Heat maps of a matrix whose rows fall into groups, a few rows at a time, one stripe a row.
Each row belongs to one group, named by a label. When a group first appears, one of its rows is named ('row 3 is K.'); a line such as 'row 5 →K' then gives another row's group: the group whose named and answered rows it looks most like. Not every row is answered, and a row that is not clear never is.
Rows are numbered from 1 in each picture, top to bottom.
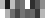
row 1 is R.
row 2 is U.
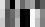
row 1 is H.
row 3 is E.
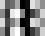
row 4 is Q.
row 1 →E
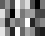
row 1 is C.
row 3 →R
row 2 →H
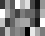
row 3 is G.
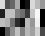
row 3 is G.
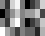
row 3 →Q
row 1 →Q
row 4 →U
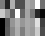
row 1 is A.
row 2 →H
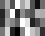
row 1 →C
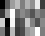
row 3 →R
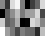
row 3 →E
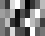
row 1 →Q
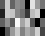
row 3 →C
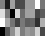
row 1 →A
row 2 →H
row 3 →U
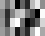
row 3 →Q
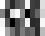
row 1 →G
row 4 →U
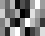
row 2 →E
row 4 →Q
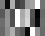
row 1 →A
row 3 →C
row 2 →C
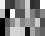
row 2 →R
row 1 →G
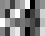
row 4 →Q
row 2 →Q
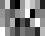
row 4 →U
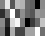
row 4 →A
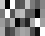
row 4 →G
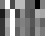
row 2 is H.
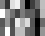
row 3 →C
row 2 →U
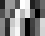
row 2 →C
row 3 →Q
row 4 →Q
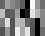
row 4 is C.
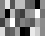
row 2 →A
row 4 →E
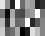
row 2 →A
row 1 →H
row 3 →R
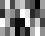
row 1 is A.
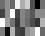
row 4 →A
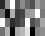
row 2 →A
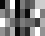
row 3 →U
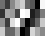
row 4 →E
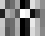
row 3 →E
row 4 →E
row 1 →E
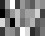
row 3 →H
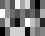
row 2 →U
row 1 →C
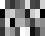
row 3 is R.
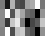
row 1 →A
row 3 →Q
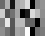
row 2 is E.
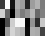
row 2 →H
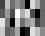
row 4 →E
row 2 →C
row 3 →H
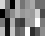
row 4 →R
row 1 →H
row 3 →A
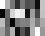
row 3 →H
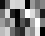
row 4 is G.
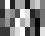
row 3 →C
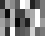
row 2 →A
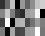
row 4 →A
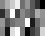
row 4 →Q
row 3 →R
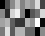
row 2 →Q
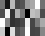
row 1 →A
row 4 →R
